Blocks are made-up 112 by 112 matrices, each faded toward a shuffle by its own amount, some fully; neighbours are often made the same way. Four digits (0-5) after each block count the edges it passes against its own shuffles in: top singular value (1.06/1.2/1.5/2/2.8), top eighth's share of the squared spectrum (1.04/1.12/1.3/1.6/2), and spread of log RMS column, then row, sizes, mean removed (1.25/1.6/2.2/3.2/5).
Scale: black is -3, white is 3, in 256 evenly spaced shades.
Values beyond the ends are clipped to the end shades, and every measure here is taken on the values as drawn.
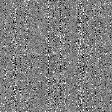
2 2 4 0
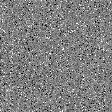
0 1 2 0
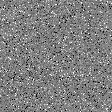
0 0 0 0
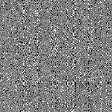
4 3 3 1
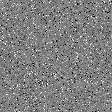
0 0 0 0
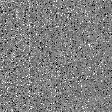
3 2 2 0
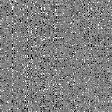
4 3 3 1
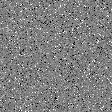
1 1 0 0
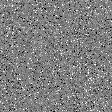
2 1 0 0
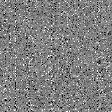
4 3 2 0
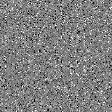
3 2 2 0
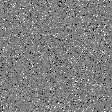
2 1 1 0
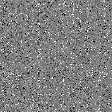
3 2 2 1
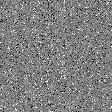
2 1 0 0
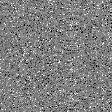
3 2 2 0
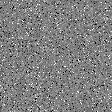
2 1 1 0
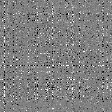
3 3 3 3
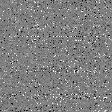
2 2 2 2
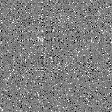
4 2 2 2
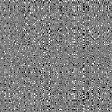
5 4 3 3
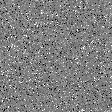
2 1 0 0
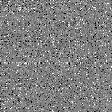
4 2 1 1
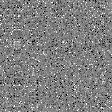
3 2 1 1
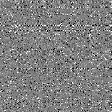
4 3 1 3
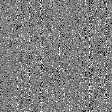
2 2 3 0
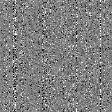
2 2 4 0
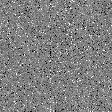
1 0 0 0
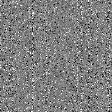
1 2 3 0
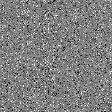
1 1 2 0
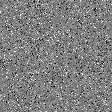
0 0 0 0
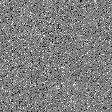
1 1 1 0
